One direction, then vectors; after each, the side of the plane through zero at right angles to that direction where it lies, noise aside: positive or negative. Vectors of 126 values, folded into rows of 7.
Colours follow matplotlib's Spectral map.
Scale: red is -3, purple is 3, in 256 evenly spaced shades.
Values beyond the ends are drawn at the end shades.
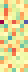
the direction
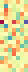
positive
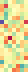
negative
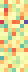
positive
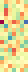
positive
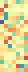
negative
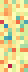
positive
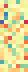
negative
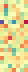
negative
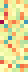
positive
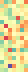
negative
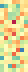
positive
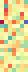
positive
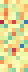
positive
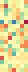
negative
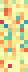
positive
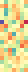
negative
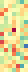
positive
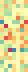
negative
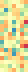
negative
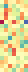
positive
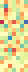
positive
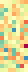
negative
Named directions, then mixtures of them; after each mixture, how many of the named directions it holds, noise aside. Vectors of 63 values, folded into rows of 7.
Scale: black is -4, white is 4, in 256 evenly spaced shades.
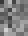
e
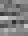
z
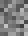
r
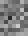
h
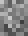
two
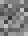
two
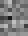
three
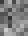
one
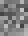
three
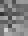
three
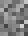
one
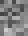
two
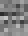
two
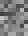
three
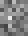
two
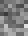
three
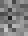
two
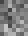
two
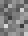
two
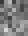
one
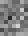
one
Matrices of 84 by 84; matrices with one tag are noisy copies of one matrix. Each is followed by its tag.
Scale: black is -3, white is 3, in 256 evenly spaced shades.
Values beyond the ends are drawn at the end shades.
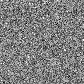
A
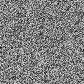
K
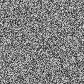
A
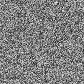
K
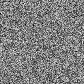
A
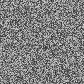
A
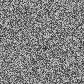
A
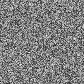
A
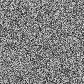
A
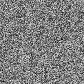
K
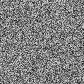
A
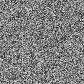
K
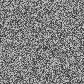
A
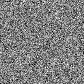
A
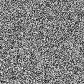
K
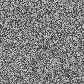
A
